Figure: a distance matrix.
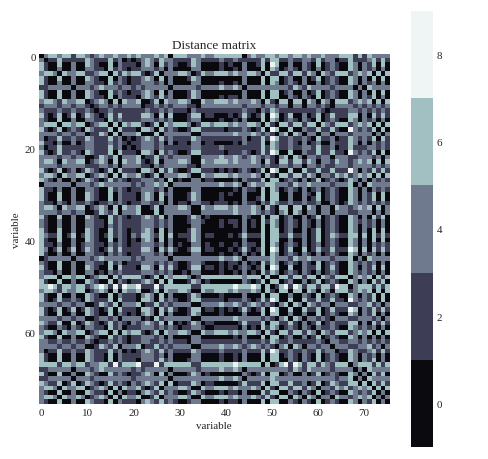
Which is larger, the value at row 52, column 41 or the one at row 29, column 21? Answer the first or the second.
the second
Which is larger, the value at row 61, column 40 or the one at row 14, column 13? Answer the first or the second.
the second
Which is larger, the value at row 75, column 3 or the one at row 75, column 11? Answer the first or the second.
the second
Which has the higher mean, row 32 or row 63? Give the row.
63
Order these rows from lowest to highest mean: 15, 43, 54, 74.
43, 54, 74, 15
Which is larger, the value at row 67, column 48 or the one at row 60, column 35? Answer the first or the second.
the second
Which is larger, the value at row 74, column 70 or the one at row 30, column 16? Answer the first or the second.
the first
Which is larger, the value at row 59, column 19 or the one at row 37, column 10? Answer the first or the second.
the second
